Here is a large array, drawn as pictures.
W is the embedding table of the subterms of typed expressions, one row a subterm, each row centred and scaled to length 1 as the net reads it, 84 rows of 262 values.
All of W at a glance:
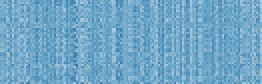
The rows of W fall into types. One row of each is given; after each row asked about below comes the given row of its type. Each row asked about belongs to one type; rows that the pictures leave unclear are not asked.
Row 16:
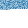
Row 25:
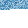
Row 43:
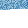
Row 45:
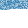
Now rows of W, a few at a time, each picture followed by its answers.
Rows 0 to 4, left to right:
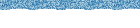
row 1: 45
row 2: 25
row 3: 45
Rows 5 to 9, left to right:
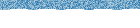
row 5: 16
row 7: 43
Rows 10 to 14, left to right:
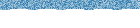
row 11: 16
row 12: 16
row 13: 25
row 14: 45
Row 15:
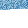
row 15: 43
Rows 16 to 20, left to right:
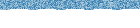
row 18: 45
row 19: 45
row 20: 45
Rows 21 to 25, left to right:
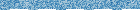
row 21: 45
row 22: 16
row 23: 43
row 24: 43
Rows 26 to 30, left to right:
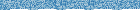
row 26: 43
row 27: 16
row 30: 16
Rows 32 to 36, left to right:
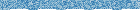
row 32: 16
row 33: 25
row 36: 45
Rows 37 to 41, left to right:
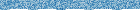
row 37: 45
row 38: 43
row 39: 25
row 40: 16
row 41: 43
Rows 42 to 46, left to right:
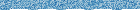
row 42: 25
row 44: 43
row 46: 43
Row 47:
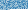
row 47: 16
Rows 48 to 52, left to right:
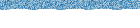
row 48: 25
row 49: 43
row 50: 43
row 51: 25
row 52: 45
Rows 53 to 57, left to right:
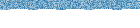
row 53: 16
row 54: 45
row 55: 43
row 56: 16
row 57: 25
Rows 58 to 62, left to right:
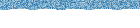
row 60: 25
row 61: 16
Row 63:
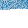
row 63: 16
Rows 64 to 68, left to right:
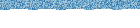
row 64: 43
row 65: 43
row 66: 43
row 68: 25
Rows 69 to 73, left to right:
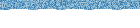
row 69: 45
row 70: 43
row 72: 43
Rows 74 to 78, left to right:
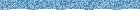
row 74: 16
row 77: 25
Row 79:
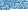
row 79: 25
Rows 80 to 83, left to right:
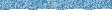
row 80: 43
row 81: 45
